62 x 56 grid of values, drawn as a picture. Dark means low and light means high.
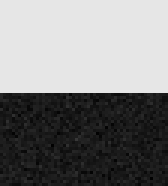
It is made of 2 by 1 panels. Panel 1,1: very high, flat. Panel 2,1: very low, fine-grained, faint in contrast.
